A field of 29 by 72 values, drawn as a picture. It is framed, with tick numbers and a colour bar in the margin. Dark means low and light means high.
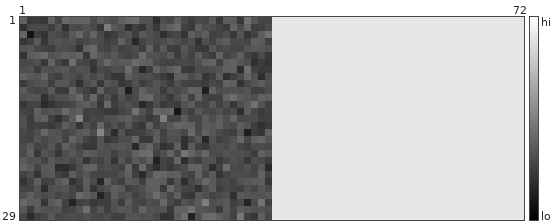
The table splits into one row of 2 panels. Panel 1,1: low, fine-grained. Panel 1,2: very high, flat.
